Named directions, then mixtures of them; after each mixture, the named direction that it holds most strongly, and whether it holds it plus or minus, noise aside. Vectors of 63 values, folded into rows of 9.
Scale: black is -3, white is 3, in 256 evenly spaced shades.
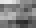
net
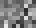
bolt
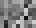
bolt, minus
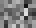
bolt, minus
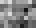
net, plus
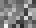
bolt, plus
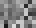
bolt, minus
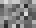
bolt, minus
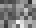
bolt, minus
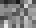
bolt, plus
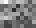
net, plus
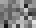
bolt, minus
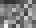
bolt, plus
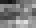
net, minus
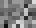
bolt, minus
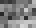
net, minus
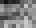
net, minus
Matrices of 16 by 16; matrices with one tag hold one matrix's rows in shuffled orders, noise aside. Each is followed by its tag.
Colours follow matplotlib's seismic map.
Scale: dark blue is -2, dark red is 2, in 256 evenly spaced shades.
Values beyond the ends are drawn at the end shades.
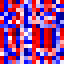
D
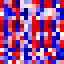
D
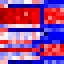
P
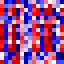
D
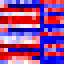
P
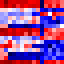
P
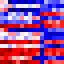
P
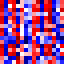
D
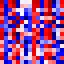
D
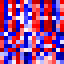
D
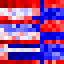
P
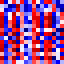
D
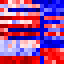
P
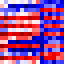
P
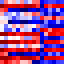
P
